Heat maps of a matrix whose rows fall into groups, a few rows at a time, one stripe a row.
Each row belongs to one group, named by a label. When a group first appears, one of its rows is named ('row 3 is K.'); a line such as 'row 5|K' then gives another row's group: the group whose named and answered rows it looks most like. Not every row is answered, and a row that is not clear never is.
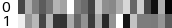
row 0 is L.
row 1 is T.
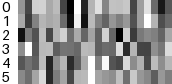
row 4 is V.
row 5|V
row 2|V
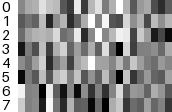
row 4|V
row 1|V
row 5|V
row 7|T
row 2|L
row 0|L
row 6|T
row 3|V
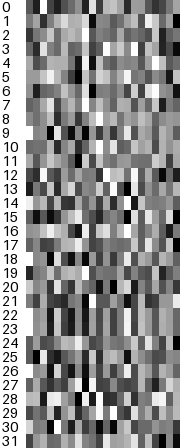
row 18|T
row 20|T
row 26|T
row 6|L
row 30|T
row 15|L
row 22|T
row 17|L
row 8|V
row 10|V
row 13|V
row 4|L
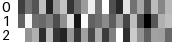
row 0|V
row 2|T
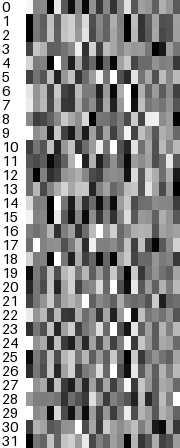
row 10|V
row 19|V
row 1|V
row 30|L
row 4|T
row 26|V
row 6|T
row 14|T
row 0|T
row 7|T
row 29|T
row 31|V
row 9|T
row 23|V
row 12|L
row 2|V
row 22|T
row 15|T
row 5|V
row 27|T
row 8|L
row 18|T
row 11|L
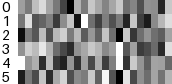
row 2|V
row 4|T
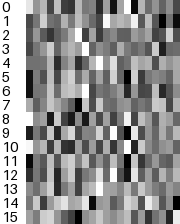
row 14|L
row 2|L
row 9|V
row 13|V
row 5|V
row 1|L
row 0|T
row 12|V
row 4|V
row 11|V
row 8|T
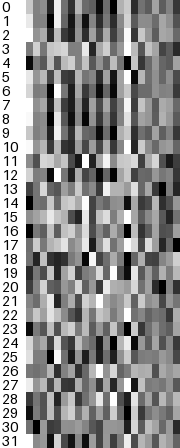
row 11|L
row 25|T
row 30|L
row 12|T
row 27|T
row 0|T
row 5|T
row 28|V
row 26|V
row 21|V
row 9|T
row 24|T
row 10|T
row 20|L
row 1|T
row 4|V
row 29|V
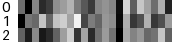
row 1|V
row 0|L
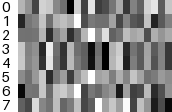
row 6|V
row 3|T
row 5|V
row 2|V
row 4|T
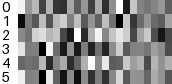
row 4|V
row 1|V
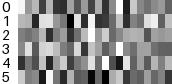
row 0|T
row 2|V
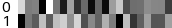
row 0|T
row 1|V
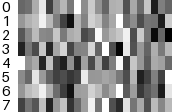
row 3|V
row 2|L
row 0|V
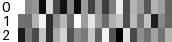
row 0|T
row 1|V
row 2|V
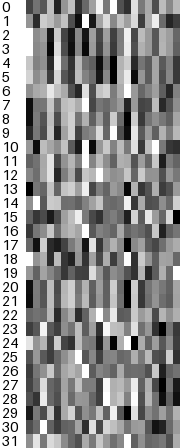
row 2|T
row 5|T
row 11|V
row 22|V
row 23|L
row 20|V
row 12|V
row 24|T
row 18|T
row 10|L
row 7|V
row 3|T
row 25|L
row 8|V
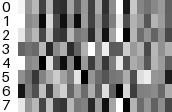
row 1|T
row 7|T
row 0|T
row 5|L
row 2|T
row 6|V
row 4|T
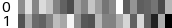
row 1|L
